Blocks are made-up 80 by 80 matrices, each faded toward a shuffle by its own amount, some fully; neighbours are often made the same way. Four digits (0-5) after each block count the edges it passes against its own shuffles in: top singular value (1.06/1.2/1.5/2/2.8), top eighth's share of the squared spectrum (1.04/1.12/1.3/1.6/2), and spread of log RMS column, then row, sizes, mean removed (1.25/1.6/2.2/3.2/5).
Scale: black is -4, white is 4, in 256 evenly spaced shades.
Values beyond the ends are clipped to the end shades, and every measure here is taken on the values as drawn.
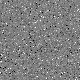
0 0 0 0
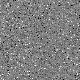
2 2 1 0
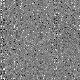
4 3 2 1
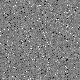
2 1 1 0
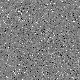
0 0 0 0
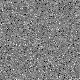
3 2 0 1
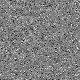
2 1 0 0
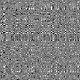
4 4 3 3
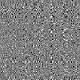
4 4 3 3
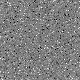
2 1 0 0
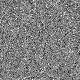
0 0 0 0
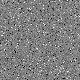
0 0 0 0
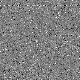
2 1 0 2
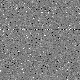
2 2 0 1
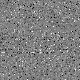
1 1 0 1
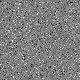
0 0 0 0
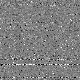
3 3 0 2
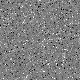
0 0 0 0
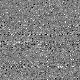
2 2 0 2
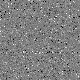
1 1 0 1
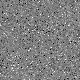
0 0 0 0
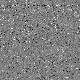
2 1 0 1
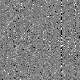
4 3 2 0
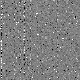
3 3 2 0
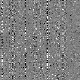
4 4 3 1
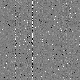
4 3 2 0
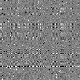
5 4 2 3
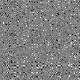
4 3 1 2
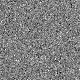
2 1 0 0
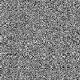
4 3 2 2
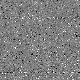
2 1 0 1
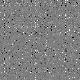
4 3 2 2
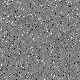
1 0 0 0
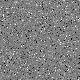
2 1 0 0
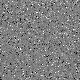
1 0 0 0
